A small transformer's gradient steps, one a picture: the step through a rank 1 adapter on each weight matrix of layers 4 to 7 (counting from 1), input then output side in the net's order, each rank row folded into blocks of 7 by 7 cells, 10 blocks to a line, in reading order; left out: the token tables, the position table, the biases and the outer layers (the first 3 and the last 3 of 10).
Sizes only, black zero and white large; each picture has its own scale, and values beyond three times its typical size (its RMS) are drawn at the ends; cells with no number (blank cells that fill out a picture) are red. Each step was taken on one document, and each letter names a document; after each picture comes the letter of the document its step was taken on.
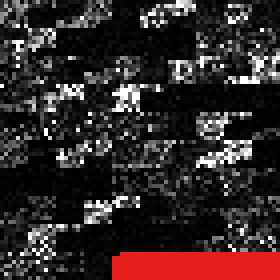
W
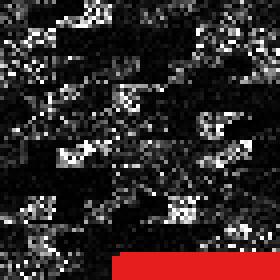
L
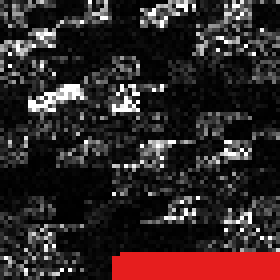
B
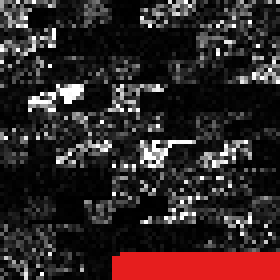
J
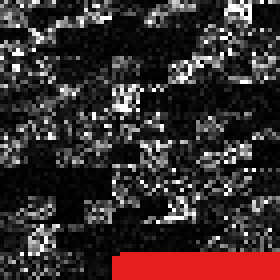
B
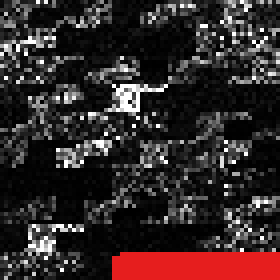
L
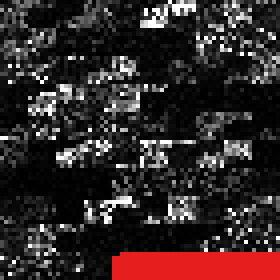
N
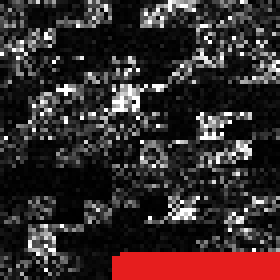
N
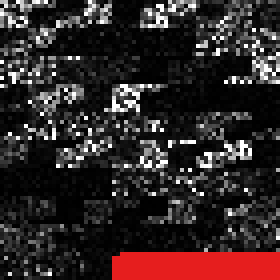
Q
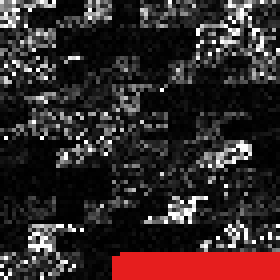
L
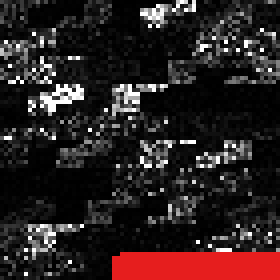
Q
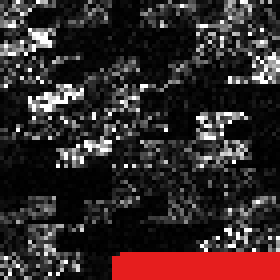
L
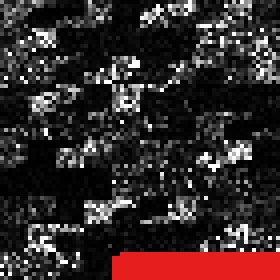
L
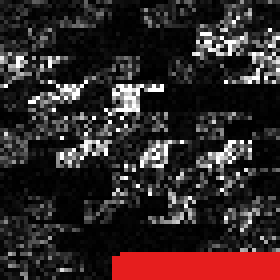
J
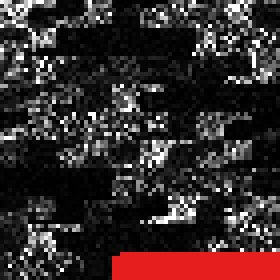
B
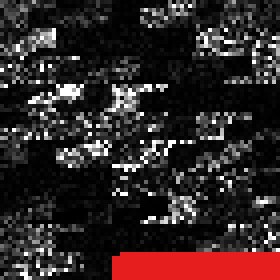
J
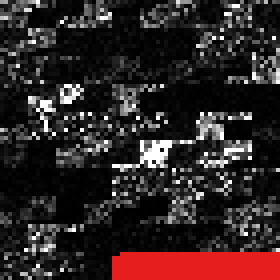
B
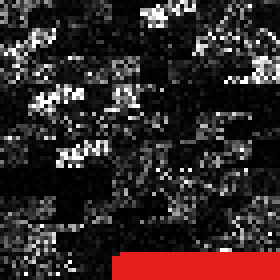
Q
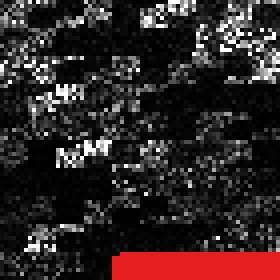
N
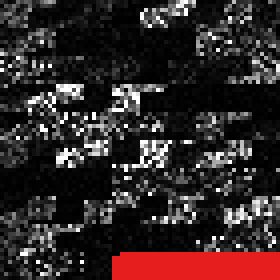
J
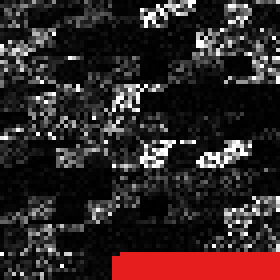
W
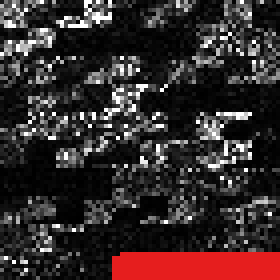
B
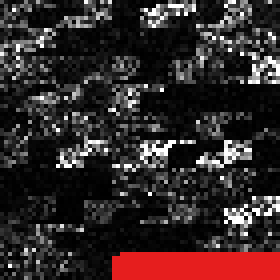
W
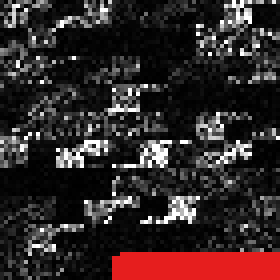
B
